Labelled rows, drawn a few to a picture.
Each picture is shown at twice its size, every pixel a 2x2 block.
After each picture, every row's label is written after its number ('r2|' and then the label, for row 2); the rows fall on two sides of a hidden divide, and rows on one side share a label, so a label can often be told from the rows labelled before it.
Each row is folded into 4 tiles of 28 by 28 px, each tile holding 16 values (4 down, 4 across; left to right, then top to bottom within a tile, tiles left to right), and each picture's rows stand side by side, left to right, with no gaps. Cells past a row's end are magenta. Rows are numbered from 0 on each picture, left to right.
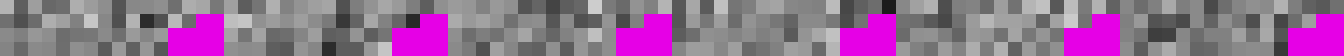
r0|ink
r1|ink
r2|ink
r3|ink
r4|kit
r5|ink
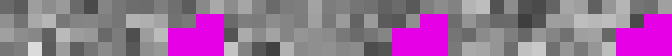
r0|ink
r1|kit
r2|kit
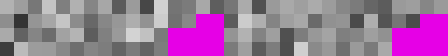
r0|ink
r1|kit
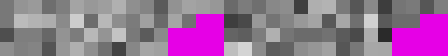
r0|kit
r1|kit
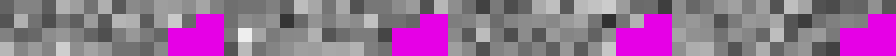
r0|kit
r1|kit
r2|ink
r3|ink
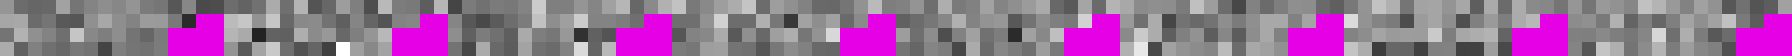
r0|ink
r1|ink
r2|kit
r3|ink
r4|ink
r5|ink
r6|ink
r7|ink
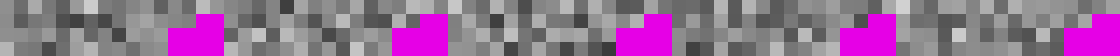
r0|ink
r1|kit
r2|ink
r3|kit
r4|ink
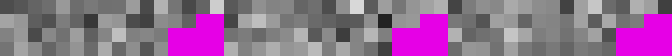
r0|kit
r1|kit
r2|ink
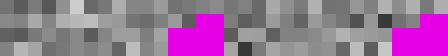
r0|kit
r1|kit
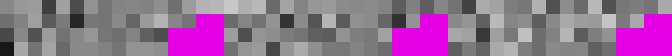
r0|kit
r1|ink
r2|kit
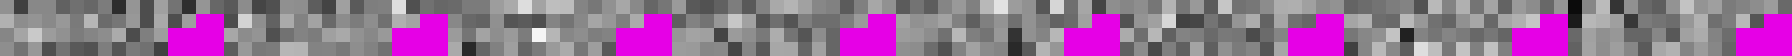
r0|ink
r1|kit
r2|ink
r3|ink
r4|ink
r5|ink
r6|kit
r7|kit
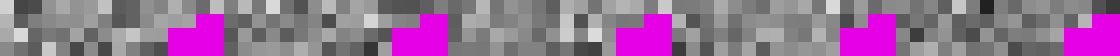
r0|ink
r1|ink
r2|kit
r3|ink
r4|ink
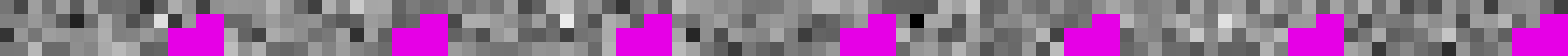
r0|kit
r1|ink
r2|kit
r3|ink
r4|ink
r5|ink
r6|ink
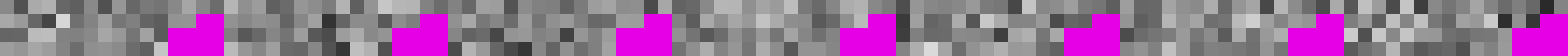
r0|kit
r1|ink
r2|ink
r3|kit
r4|kit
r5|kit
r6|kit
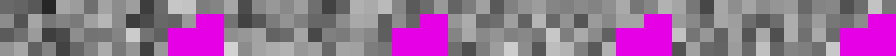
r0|kit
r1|ink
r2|kit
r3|ink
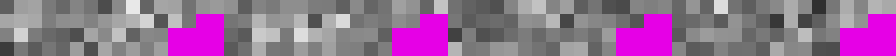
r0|kit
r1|kit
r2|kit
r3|kit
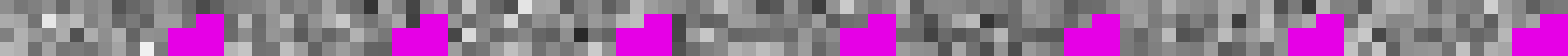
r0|ink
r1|kit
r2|kit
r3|kit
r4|ink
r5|ink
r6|ink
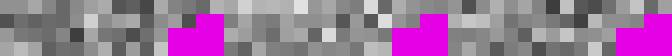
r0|kit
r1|ink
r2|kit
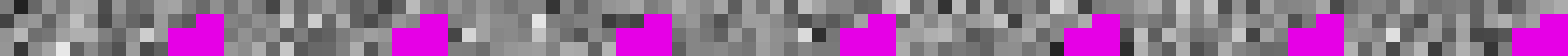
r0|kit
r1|kit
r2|kit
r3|ink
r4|ink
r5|kit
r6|kit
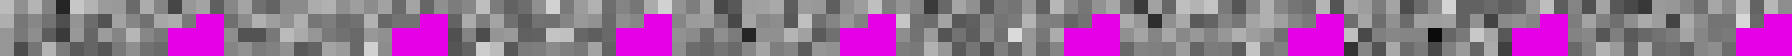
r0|ink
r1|ink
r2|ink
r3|ink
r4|ink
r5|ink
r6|ink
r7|kit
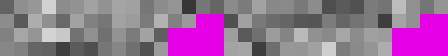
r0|ink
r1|kit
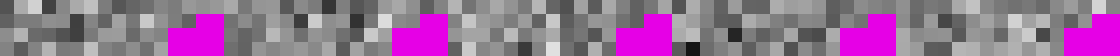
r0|kit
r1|kit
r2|ink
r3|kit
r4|kit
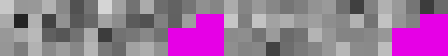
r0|ink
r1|ink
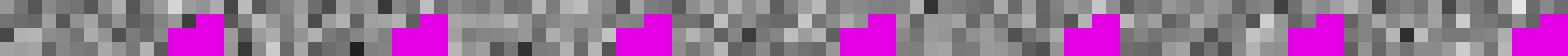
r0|kit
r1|kit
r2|ink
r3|ink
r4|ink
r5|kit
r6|kit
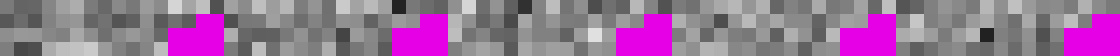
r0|kit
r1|ink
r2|ink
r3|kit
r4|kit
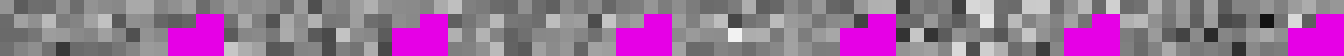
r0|ink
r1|ink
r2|ink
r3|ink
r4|kit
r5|kit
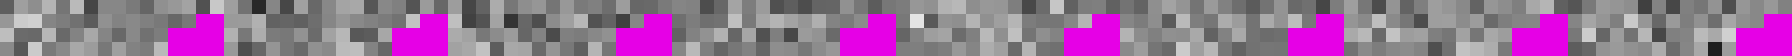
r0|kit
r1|ink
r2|ink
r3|kit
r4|kit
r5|kit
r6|ink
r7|kit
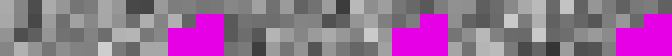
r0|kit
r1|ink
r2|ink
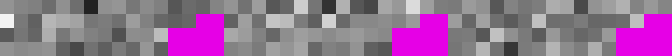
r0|ink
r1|kit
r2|ink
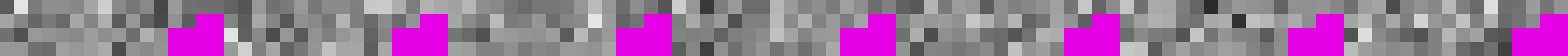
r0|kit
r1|ink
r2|ink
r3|ink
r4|kit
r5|ink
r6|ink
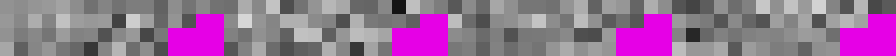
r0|ink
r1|ink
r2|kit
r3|ink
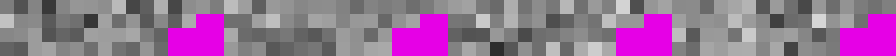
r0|ink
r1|ink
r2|kit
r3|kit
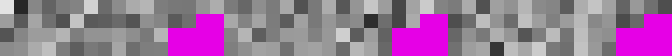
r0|ink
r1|ink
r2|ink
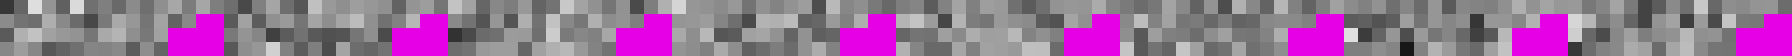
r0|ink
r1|ink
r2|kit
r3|ink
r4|kit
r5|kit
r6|kit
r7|ink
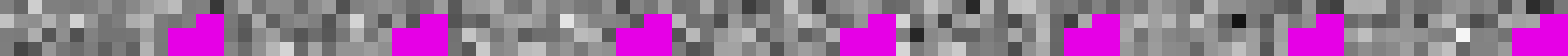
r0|ink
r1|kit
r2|kit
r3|kit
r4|ink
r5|ink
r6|kit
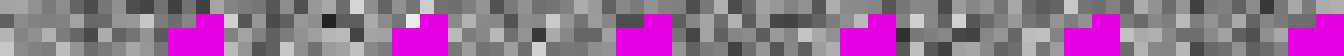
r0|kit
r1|ink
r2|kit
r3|ink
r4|kit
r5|kit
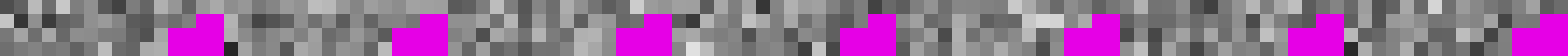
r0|kit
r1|ink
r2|kit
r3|ink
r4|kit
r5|kit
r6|kit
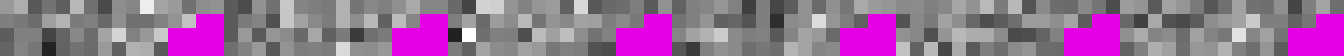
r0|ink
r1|kit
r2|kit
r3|kit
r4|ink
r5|ink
